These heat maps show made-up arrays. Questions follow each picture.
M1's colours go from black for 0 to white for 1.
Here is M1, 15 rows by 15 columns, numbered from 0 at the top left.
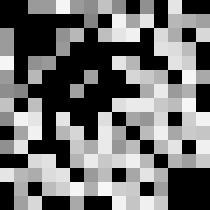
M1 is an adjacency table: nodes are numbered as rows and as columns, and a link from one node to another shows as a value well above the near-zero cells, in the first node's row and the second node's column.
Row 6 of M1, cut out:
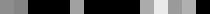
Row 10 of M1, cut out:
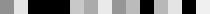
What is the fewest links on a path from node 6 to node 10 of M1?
1
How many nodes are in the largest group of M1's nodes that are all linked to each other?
5
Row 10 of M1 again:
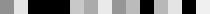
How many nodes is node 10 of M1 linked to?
10
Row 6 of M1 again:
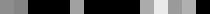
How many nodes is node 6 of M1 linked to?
7
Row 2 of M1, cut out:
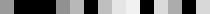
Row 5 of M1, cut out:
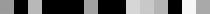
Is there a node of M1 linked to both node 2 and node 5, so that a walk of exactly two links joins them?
yes
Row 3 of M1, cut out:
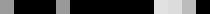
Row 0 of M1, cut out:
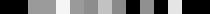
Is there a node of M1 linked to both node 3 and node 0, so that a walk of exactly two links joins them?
yes
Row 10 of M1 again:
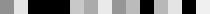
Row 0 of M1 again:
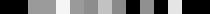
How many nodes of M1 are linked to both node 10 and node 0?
5
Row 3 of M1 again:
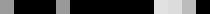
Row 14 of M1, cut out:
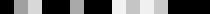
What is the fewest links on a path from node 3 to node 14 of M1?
2
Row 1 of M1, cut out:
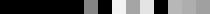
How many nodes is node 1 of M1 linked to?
7
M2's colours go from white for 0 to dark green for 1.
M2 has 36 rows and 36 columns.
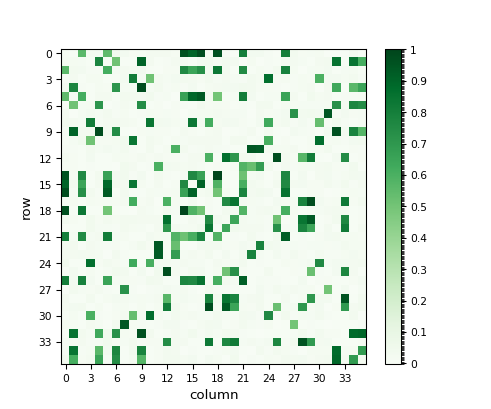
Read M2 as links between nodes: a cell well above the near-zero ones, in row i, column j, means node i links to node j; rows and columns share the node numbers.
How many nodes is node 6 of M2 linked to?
6
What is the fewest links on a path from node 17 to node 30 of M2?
2
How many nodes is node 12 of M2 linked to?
7
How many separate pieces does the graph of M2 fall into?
3
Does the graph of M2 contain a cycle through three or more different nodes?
yes
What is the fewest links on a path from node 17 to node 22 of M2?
5
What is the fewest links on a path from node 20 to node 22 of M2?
6
